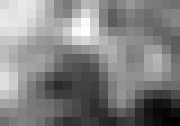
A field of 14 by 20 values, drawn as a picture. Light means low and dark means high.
The field climbs toward the bottom right. Values change most from cell to cell in the top middle. The halves do not mirror each other. The field is mottled with small blotches. No lone cell stands out from its neighbours. The histogram is bell-shaped.
